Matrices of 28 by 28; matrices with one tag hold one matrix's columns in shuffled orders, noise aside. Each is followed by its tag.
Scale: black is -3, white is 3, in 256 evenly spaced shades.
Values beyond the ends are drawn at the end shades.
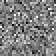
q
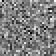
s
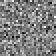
q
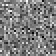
s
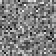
s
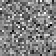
q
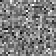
s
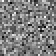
q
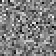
q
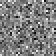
s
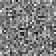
s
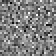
q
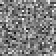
s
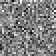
s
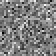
s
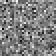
s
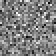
q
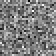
s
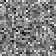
s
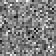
s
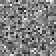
s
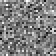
s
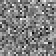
s
